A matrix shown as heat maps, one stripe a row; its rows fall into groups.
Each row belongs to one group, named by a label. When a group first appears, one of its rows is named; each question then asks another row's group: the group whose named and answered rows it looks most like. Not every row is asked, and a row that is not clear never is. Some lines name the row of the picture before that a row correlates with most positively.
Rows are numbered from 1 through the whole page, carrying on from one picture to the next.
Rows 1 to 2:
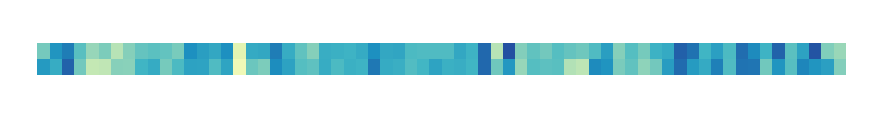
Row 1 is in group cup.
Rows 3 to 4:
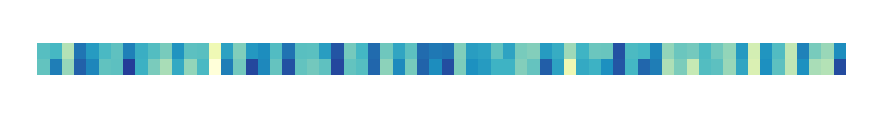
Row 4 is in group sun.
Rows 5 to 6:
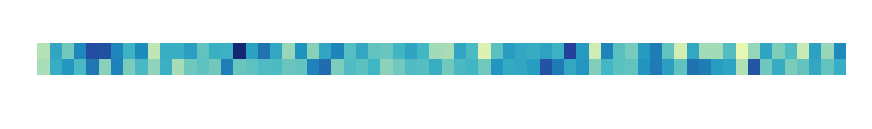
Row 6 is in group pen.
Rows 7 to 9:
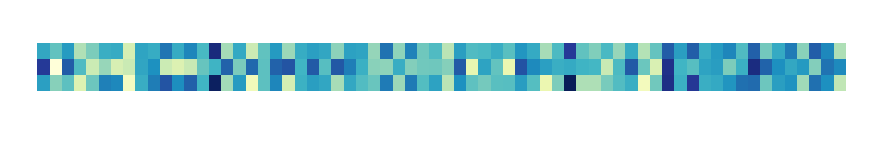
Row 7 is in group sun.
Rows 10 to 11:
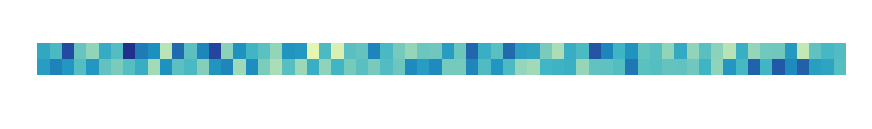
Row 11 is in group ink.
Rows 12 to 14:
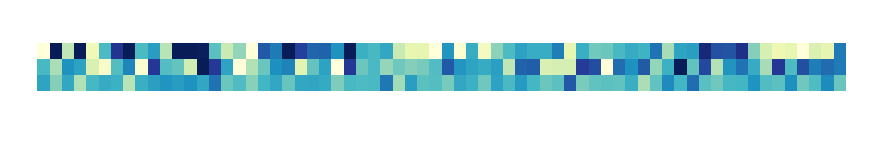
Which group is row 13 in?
cup
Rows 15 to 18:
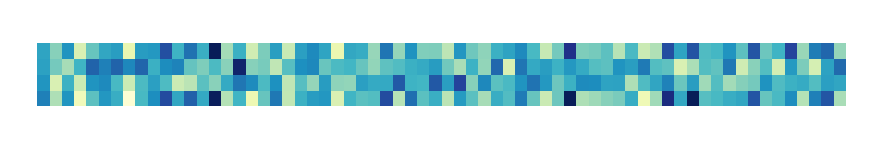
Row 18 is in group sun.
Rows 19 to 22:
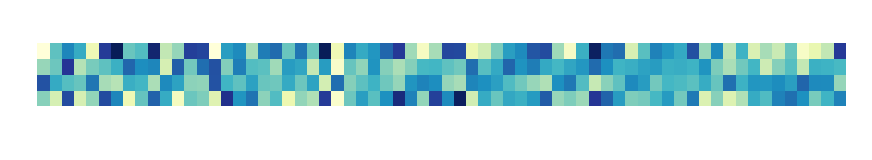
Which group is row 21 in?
ink
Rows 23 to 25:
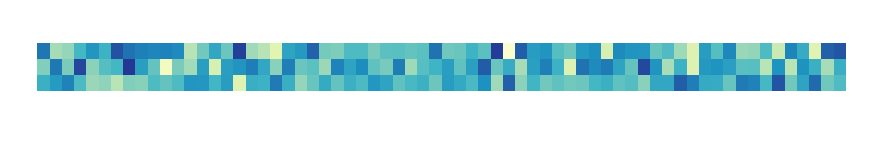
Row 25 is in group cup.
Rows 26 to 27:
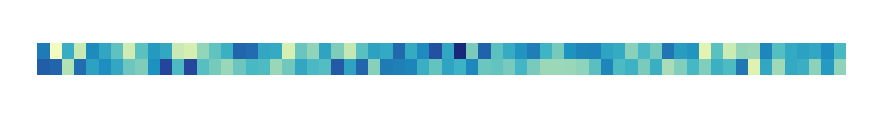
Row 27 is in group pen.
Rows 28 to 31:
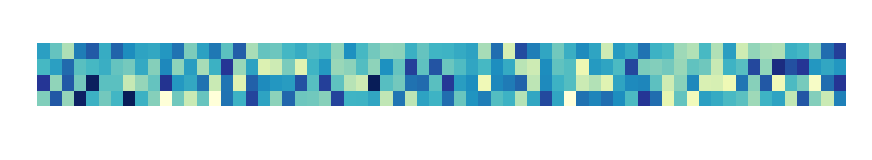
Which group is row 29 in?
ink
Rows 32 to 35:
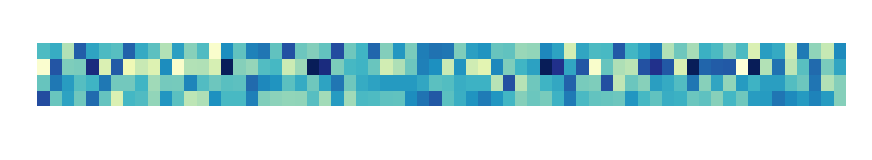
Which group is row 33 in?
pen
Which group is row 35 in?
ink
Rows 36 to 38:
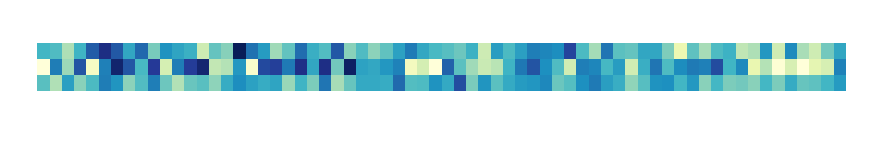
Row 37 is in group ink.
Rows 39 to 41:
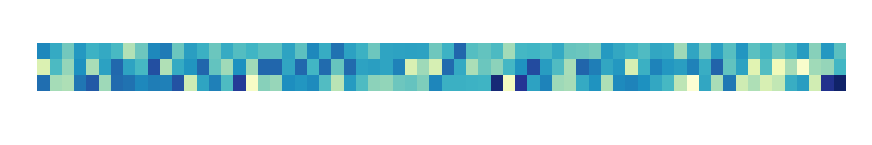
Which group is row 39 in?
pen
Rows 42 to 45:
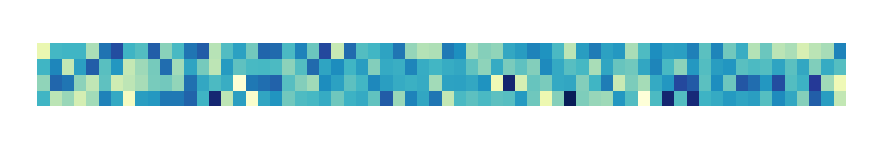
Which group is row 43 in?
pen
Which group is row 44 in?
cup
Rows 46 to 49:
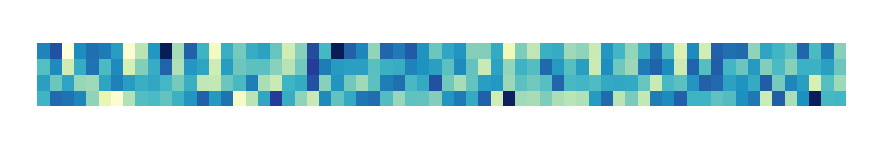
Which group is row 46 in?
pen
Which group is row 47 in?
pen
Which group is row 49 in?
cup
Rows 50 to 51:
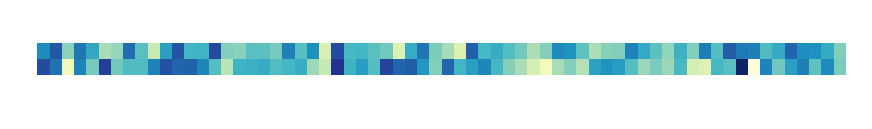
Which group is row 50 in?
ink
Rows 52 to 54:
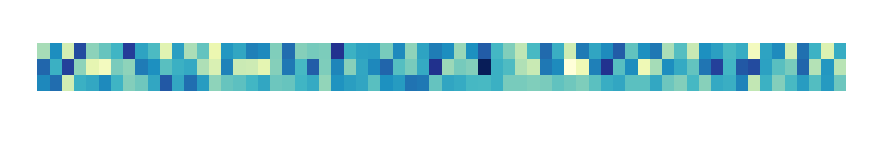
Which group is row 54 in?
pen
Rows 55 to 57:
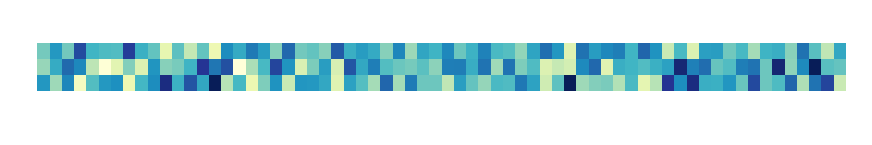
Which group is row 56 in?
cup
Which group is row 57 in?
sun
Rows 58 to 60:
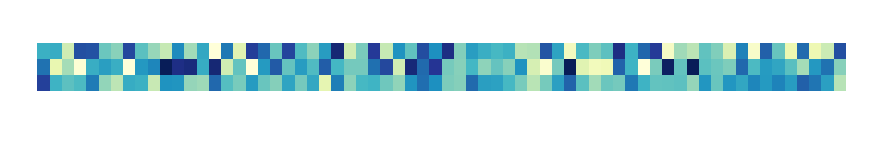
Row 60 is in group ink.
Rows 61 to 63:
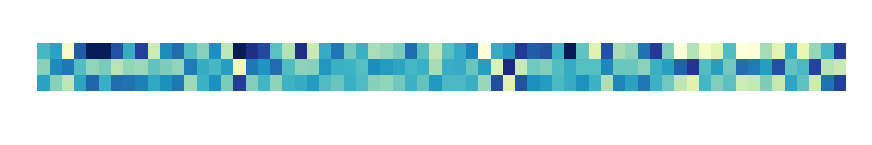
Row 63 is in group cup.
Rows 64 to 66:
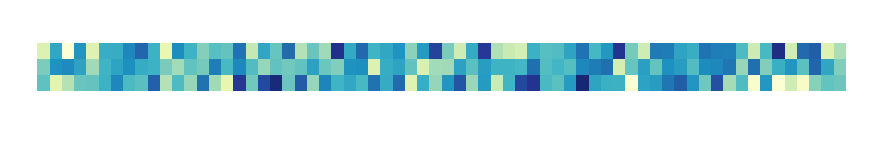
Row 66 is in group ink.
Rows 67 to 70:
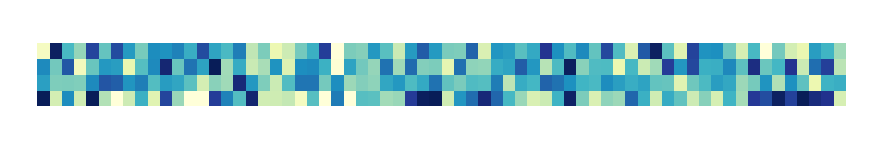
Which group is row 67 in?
pen
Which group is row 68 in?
sun
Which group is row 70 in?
ink
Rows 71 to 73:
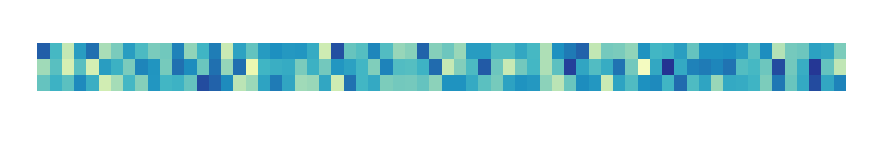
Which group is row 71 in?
ink
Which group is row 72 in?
sun
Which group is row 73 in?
cup
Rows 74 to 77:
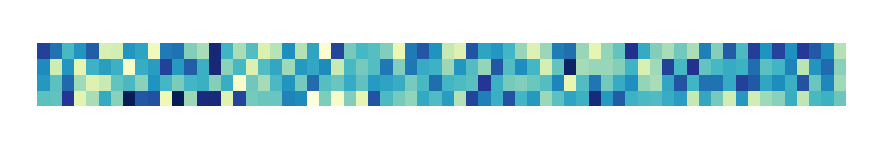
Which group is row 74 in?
ink
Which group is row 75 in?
sun
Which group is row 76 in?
cup
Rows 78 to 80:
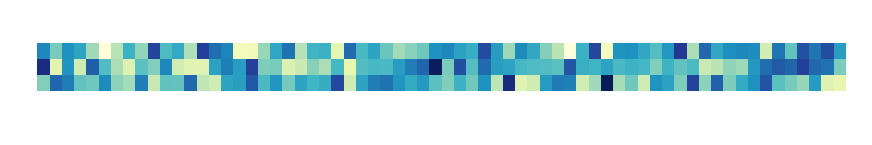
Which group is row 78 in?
cup
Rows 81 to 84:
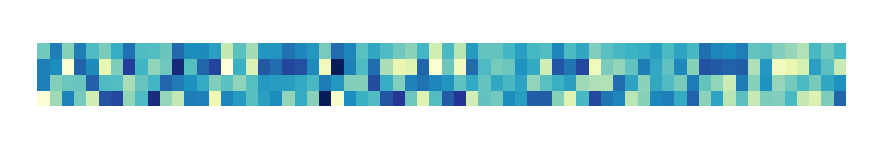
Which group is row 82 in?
ink
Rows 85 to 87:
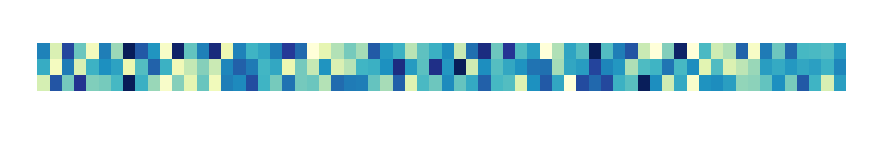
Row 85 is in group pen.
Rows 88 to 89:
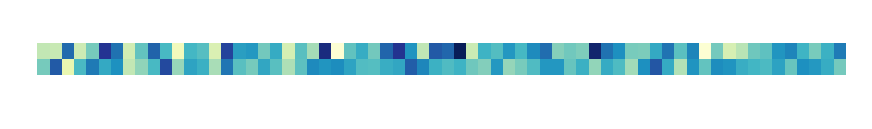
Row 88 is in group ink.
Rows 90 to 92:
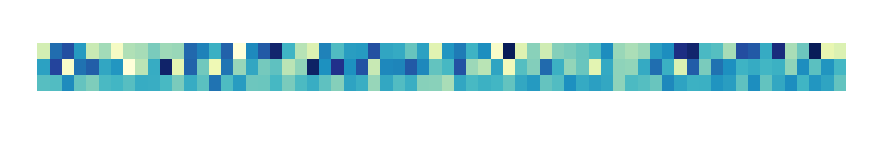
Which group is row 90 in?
cup
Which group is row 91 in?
pen
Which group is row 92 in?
sun
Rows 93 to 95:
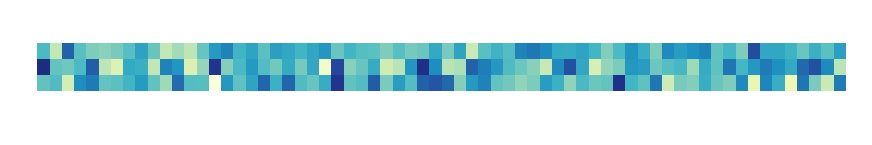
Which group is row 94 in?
ink
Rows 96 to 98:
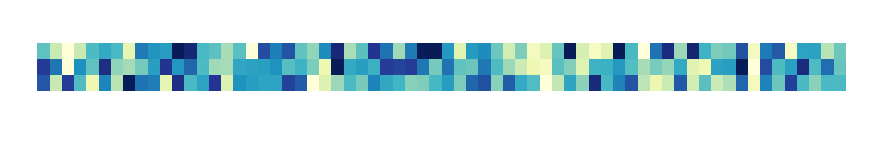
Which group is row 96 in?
sun
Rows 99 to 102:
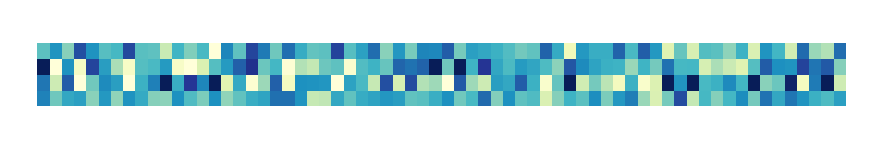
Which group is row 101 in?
sun
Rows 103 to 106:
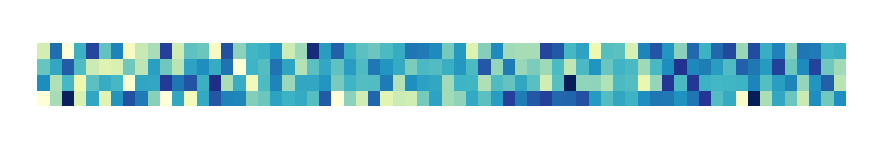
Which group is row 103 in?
pen
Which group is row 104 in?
cup
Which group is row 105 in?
sun
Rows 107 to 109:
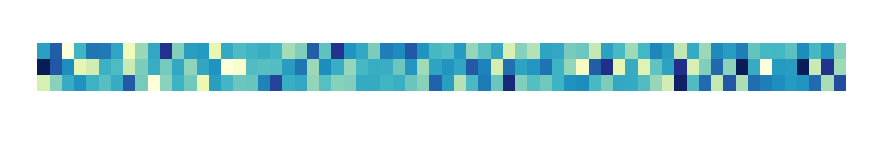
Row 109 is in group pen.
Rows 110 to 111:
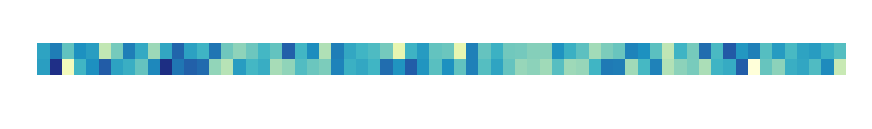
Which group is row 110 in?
ink
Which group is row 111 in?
pen
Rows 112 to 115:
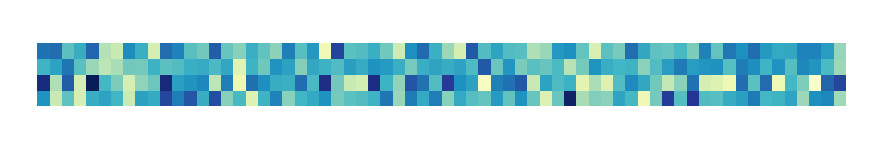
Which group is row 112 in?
ink
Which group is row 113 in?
cup
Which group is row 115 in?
sun
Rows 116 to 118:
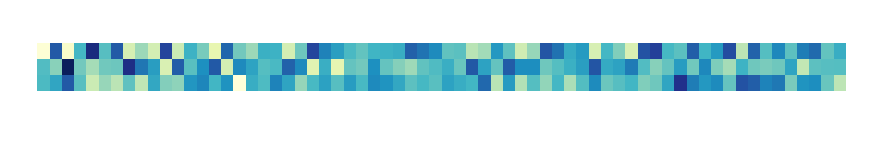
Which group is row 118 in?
cup
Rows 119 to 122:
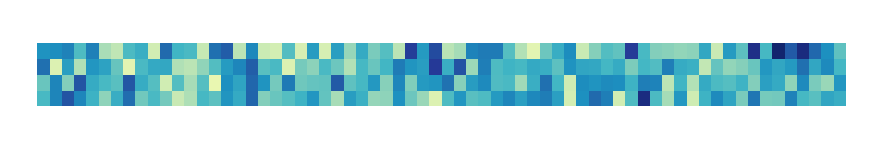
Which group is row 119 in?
ink
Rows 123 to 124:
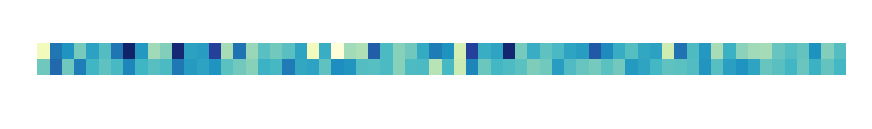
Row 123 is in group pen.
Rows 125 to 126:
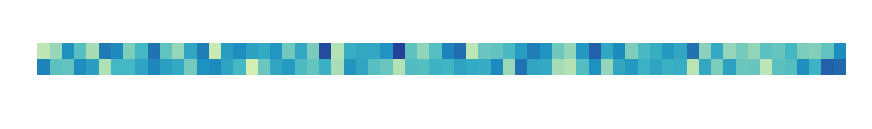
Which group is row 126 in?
cup
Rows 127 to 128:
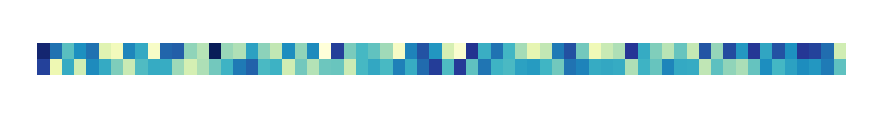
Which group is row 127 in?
ink
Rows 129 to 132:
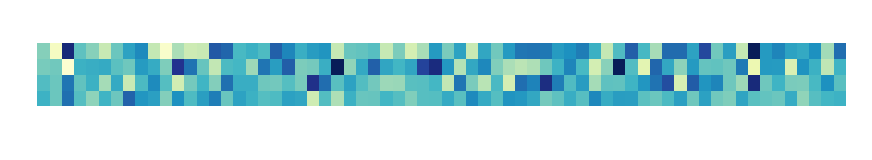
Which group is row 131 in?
pen
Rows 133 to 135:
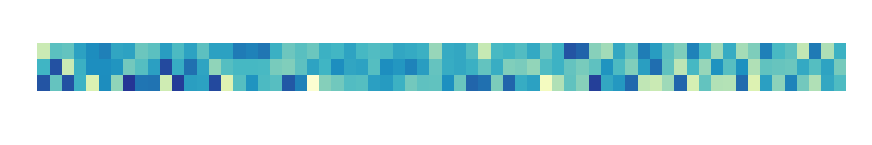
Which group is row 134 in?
pen
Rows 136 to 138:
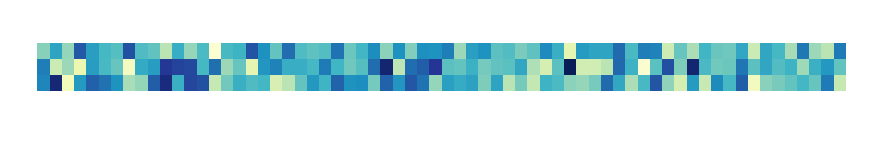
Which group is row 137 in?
sun
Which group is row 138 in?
pen
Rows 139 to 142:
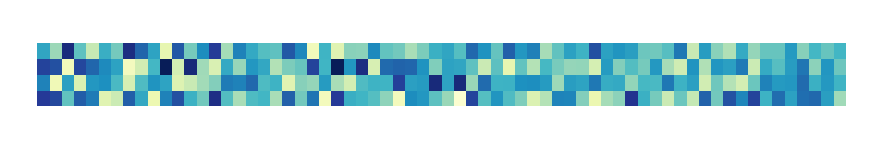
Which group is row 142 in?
ink
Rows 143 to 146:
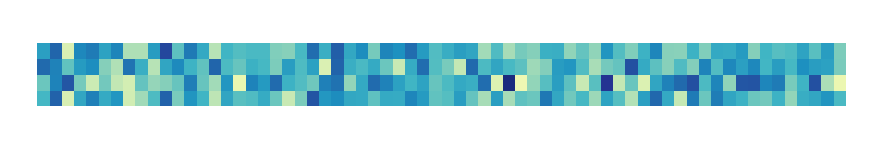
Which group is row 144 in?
ink
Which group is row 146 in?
pen
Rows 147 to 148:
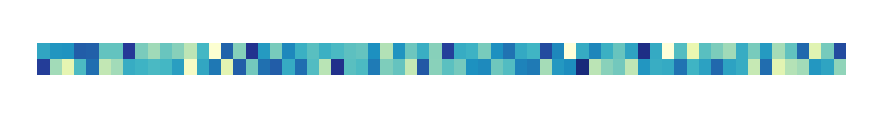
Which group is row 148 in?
ink
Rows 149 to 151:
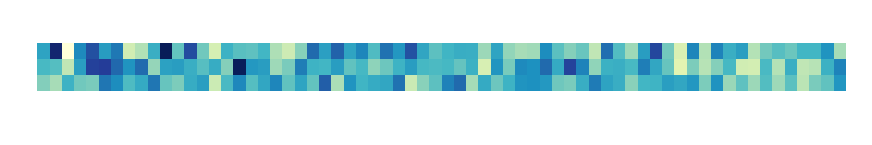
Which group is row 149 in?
pen
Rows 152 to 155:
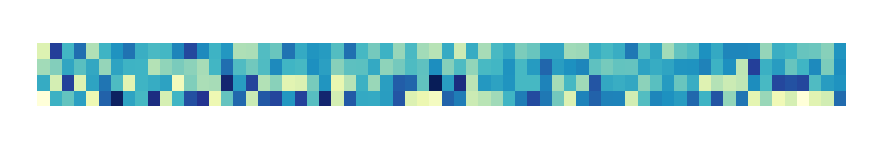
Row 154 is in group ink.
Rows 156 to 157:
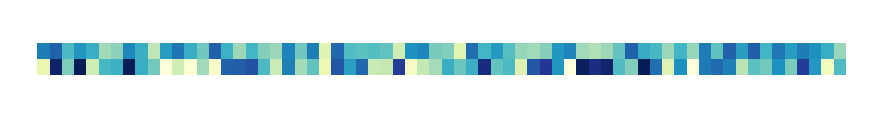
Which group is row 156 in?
ink
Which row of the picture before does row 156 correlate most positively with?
152
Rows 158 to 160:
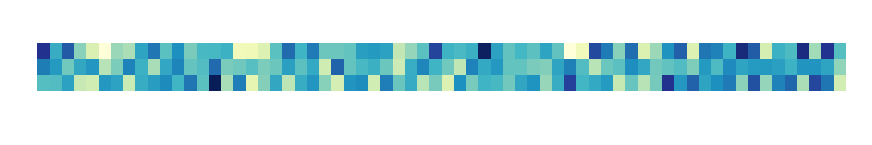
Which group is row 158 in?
cup
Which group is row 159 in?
ink
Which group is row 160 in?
sun
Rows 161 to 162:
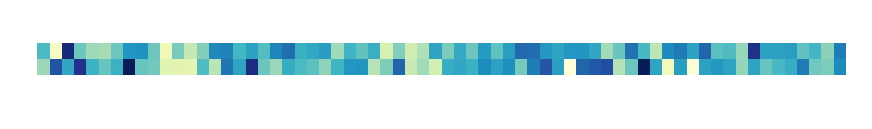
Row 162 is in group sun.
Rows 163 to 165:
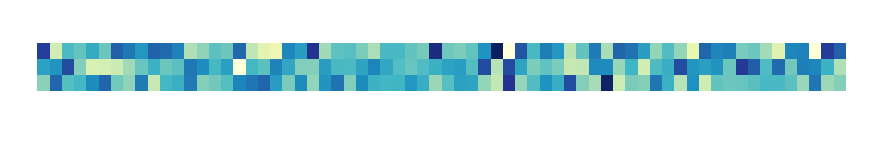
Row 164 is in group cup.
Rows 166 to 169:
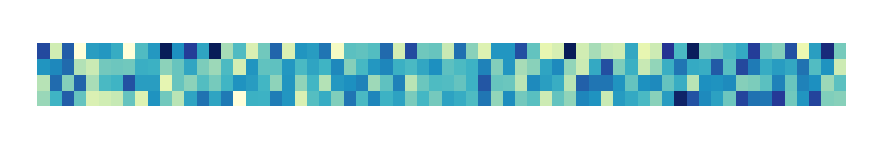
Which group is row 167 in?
cup
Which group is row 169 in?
cup
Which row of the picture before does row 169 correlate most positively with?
164
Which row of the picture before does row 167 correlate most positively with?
164
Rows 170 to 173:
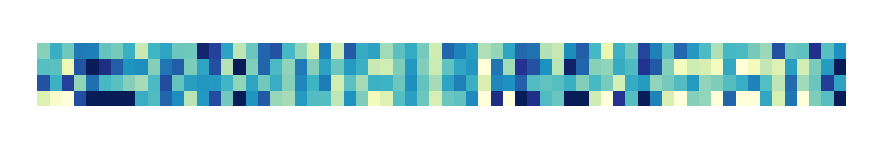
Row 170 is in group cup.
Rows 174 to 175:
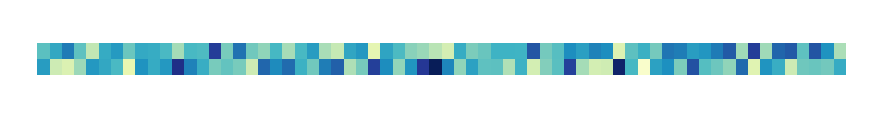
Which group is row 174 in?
sun
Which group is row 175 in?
sun
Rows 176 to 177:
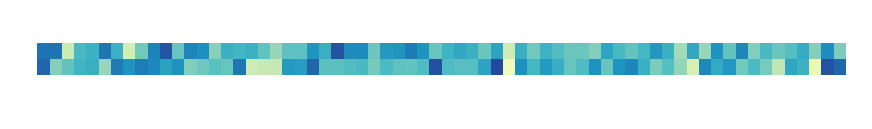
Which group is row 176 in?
pen
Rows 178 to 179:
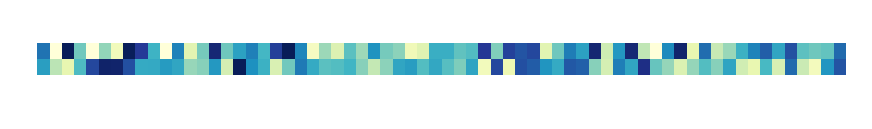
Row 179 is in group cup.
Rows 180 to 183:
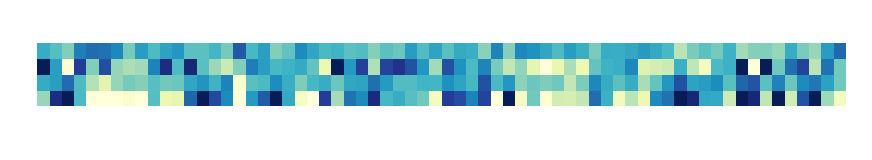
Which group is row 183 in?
cup
